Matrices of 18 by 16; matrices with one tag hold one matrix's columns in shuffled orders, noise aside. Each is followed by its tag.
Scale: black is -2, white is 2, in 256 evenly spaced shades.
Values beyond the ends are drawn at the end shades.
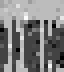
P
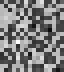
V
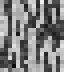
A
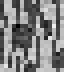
A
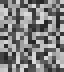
V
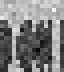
P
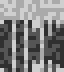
P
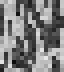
A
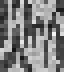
A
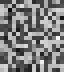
V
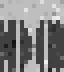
P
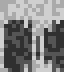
P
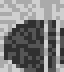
P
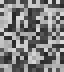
V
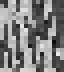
A
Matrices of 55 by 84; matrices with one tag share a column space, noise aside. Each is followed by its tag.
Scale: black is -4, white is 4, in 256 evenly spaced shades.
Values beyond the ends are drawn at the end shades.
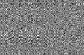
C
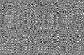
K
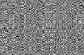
K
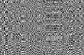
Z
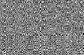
Z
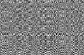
Z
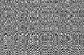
Z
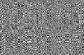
K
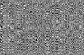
K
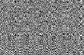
Z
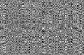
K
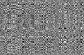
K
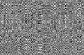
K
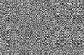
C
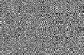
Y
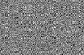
Y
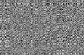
C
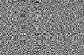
Z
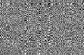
C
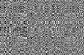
Y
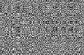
Y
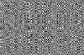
K
